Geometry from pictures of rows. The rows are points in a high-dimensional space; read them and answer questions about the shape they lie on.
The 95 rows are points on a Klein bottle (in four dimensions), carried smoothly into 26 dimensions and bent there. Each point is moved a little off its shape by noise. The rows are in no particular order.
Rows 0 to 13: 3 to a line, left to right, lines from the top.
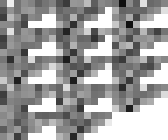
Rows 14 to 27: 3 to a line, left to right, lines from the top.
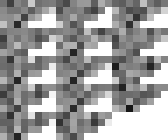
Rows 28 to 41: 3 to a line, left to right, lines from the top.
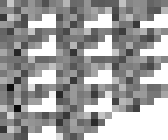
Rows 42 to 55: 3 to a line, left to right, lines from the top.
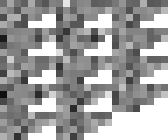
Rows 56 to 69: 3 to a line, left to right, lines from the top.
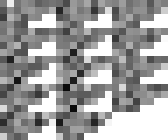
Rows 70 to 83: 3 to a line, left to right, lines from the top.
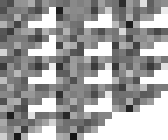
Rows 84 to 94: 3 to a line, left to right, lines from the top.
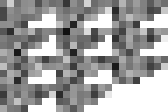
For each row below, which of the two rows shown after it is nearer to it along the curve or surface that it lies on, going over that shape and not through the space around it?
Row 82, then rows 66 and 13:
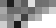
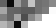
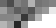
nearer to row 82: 66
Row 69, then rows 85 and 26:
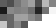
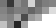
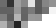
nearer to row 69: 26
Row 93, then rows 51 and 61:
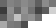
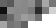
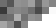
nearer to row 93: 61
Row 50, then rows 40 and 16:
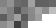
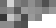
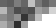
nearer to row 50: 16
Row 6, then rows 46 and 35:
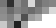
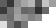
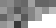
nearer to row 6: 35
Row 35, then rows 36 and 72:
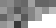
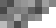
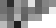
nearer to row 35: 72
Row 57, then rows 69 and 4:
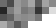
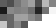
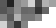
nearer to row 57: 69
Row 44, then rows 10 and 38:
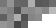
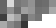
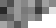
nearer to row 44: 10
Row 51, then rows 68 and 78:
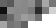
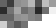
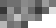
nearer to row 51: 68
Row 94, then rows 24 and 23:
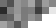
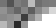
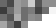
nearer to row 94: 23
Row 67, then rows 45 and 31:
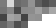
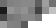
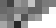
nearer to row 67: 45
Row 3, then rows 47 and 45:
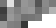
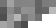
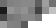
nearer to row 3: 45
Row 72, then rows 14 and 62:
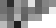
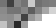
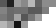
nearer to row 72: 14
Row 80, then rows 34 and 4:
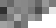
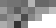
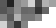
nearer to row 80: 4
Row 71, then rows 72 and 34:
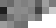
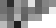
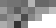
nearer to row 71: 72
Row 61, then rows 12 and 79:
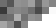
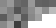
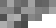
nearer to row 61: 79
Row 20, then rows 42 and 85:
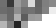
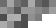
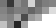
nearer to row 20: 85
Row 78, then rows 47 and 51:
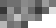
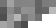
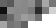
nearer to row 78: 47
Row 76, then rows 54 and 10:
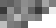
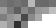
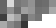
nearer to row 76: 10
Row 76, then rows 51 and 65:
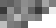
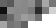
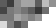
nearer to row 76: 65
